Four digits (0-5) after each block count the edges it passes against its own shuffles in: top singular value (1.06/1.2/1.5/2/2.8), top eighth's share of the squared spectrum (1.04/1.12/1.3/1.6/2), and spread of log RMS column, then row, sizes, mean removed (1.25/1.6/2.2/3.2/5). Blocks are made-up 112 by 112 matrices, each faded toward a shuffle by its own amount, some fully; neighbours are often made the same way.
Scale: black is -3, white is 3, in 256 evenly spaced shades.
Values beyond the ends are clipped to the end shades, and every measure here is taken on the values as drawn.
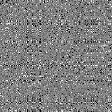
5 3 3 3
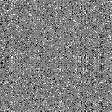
4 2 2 1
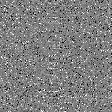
3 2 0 1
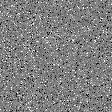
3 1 0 0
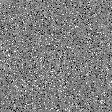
3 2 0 1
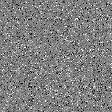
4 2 1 1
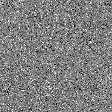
0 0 0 1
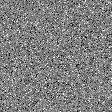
0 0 0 0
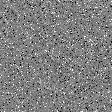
0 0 0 0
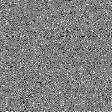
4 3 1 2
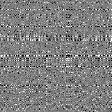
5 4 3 4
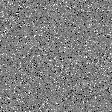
1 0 0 0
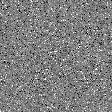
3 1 0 0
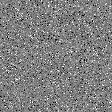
0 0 0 0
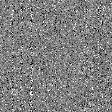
1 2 3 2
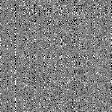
2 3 4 3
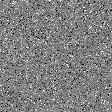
0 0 0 0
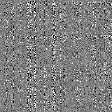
2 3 4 3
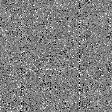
2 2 2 1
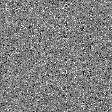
1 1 2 1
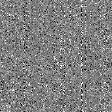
2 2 3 2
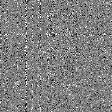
2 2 3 2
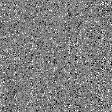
1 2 3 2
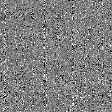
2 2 3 2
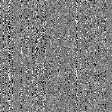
2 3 4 2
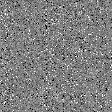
1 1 2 1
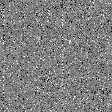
1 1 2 0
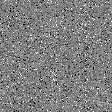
1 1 1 0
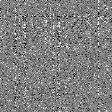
2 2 3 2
